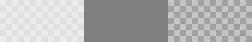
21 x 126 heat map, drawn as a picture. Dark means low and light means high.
The table splits into one row of 3 panels. Panel 1,1: very high, checkered, faint in contrast. Panel 1,2: middling, flat. Panel 1,3: high, checkered.
